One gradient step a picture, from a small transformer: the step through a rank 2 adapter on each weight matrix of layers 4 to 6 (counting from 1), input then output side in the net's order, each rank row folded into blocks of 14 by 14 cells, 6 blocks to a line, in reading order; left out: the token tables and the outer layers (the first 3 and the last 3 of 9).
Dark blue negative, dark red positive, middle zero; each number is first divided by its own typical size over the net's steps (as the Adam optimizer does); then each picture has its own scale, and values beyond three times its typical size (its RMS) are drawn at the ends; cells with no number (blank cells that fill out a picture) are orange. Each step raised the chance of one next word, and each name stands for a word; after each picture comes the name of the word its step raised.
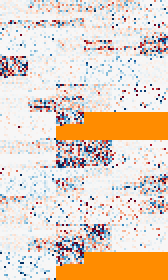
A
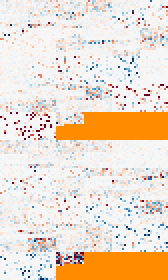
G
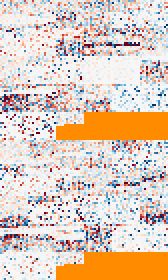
G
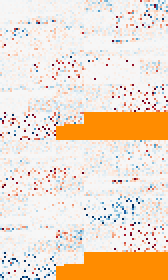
G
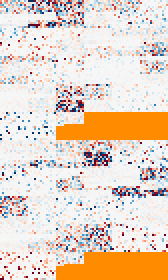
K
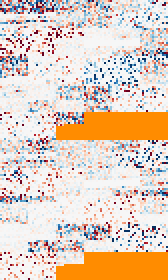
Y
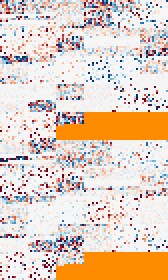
Y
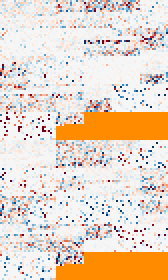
G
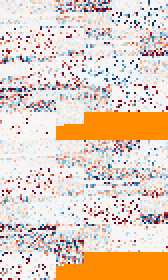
Y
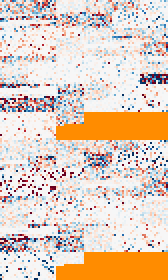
Y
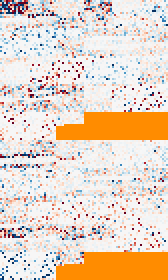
A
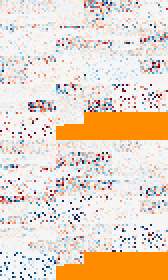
A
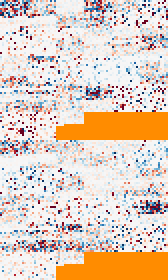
G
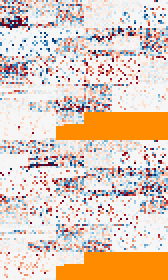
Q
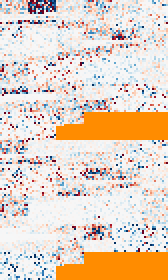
A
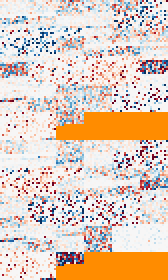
Q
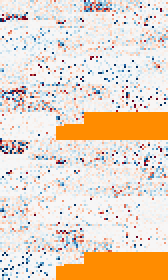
A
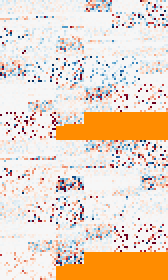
G
